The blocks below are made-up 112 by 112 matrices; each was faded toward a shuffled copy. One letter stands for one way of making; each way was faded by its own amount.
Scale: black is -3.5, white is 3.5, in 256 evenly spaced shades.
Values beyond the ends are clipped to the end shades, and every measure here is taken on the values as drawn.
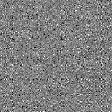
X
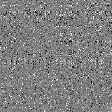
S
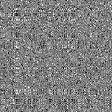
X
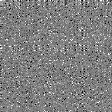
S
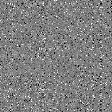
S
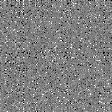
S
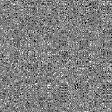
X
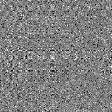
X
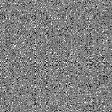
X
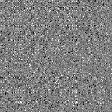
X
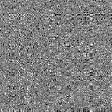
X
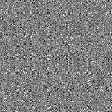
X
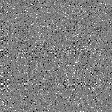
S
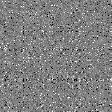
S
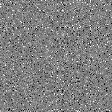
S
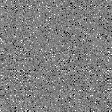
S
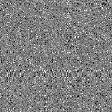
X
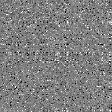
S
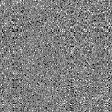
X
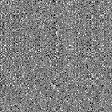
X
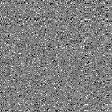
X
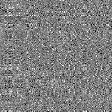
X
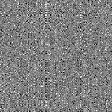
X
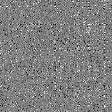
S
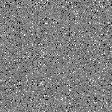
S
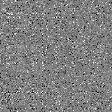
S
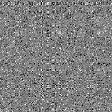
X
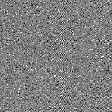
X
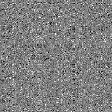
X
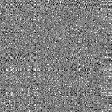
X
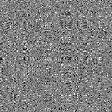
X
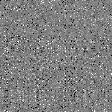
S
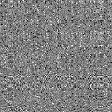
X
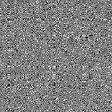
X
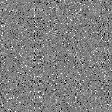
S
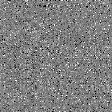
S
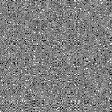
X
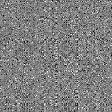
X
